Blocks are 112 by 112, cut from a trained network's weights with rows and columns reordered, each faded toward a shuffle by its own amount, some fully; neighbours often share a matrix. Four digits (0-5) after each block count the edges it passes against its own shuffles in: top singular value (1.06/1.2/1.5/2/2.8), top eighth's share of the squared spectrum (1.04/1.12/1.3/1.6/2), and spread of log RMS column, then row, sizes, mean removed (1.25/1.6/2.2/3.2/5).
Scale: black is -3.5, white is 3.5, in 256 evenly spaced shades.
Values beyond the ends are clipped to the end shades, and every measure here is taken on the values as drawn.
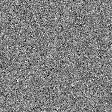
1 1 0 0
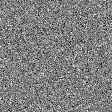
0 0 0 0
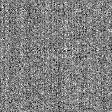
3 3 0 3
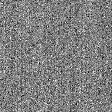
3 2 0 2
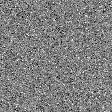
0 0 0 0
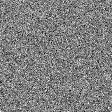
1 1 0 0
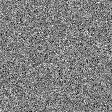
0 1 0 0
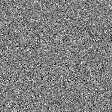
1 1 0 1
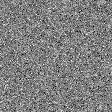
0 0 0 0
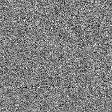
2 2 0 2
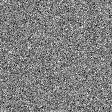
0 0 0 0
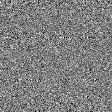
2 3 0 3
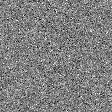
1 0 0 0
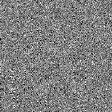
3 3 3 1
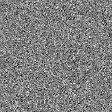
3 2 3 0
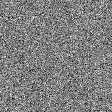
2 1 0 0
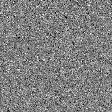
1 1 0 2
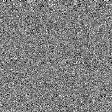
2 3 1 3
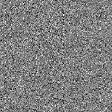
3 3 3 0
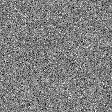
0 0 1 0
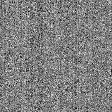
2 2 0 2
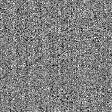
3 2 0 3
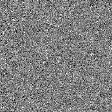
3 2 2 0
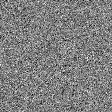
1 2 0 0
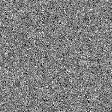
2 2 2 0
